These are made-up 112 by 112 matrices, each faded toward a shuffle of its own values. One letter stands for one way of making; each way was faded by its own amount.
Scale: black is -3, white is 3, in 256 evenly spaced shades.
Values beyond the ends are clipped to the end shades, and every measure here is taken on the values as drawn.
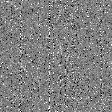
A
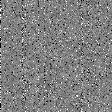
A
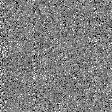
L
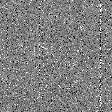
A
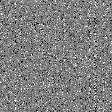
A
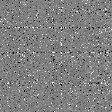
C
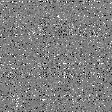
C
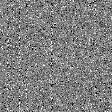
L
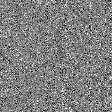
L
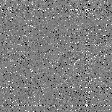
C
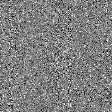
L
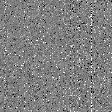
A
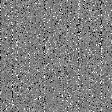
A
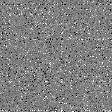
C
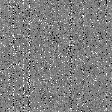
A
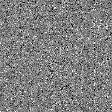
L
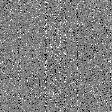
A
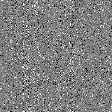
A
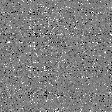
C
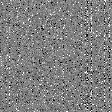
A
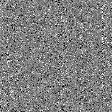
L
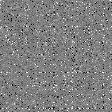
C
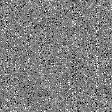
A
